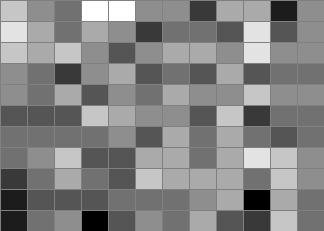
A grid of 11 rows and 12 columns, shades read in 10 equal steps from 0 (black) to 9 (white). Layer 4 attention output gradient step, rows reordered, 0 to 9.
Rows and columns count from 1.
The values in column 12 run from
4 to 5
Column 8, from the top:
2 4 6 3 5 3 4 4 6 5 6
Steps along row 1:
down down up same down same down up same down up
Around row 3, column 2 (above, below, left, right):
6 4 7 7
